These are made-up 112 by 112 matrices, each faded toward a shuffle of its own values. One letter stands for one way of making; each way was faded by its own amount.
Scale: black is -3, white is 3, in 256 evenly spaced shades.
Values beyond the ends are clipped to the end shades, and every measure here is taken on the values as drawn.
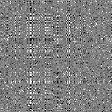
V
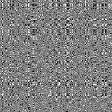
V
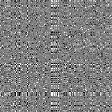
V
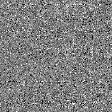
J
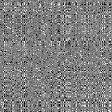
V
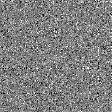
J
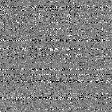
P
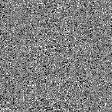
J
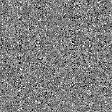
J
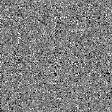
J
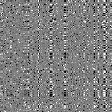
V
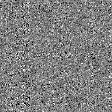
J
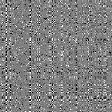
V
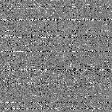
P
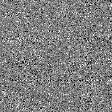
J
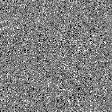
J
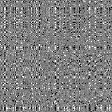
V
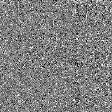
J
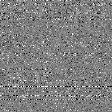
P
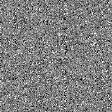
J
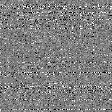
P
